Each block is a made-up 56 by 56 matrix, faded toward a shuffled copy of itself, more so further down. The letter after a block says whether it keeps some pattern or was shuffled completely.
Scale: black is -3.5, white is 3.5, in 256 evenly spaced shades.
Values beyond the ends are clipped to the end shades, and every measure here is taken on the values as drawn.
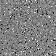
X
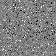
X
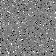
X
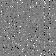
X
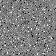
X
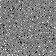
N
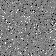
N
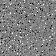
X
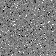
N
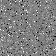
X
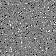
N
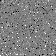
N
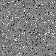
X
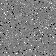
N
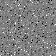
X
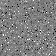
N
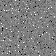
N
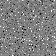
N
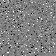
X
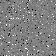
X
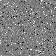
N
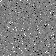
N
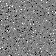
N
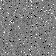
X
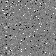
X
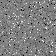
N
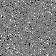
X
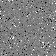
N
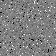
N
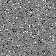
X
